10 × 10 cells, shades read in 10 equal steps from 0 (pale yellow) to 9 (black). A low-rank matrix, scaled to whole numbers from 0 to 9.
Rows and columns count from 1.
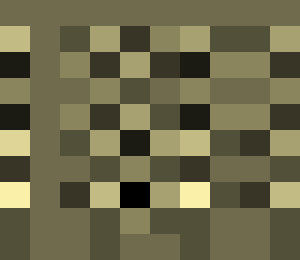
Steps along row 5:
down down up down up up down same up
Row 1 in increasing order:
5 5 5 5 5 5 5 5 5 5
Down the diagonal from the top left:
5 5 4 4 3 3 7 6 5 6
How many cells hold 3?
9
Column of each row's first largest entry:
1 5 1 5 1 5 1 5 1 1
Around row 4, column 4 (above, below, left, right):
7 7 5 6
